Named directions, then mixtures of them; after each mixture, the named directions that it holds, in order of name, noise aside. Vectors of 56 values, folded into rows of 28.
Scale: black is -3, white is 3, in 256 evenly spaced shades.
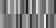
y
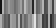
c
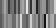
y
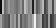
c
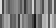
c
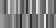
y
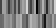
c, y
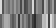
c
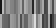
c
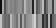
c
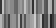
c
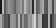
c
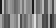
c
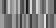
y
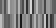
c, y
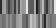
c, y
